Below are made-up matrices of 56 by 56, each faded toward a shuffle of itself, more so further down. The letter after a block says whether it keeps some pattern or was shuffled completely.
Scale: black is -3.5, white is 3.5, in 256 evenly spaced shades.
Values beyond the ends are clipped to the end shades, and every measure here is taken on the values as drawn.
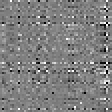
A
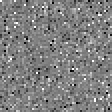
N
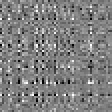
A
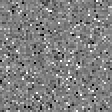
N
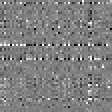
A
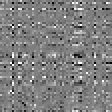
A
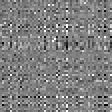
A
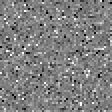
N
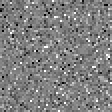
N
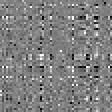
A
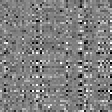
A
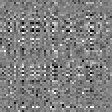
A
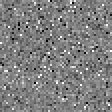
N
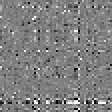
A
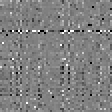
A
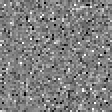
N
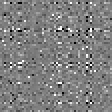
A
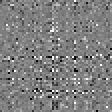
A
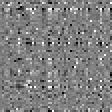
A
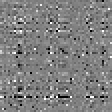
A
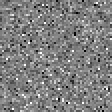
N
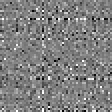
A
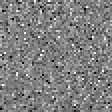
N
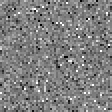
N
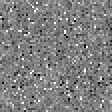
N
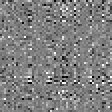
A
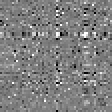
A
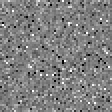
N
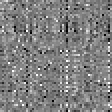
A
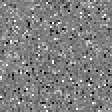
N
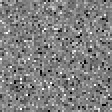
N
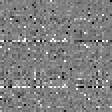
A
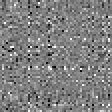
A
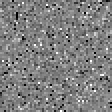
N
